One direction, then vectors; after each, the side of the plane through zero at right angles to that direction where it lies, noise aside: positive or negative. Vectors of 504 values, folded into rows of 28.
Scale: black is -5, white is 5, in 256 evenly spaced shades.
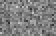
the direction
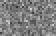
negative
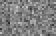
positive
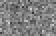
negative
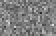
negative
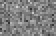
positive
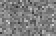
negative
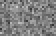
positive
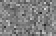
negative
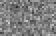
negative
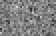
positive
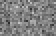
positive
